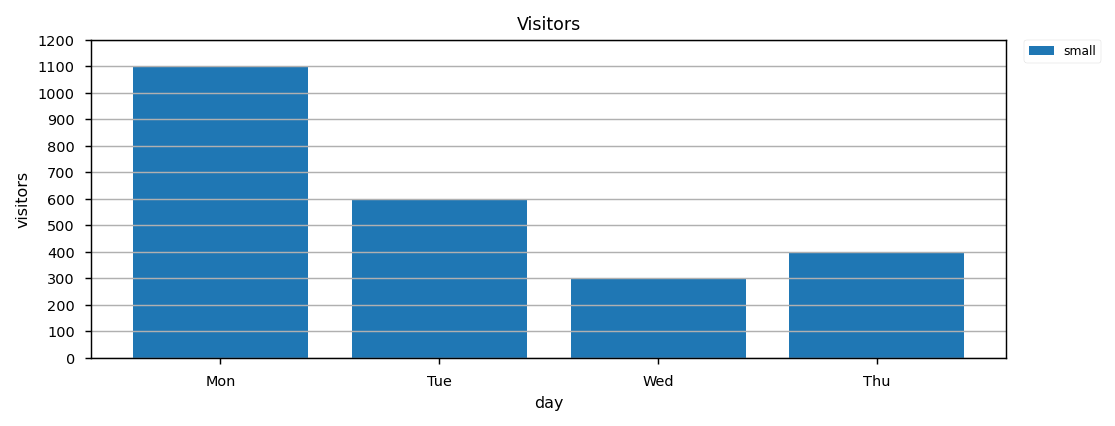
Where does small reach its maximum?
Mon
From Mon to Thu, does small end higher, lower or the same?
lower
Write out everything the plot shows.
Title: Visitors
x-axis: day, ticks Mon Tue Wed Thu
y-axis: visitors, ticks 0 100 200 300 400 500 600 700 800 900 1000 1100 1200
Legend: small
Values:
small: 1100 600 300 400
